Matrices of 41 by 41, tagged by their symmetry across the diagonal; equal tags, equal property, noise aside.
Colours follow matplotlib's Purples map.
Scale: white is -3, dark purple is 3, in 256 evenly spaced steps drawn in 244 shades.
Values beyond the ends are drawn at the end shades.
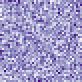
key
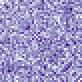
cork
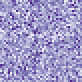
key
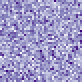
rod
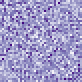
cork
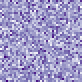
key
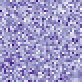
key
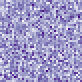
rod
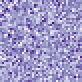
key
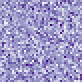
key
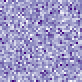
rod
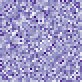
cork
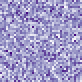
rod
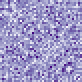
cork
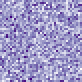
rod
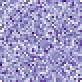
cork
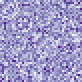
cork
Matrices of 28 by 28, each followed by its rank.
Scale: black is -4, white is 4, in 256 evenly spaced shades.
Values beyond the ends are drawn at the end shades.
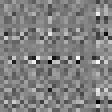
three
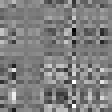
two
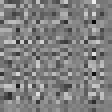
three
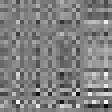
two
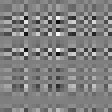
one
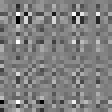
two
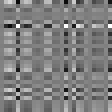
one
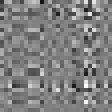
three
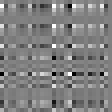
one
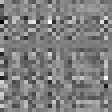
three
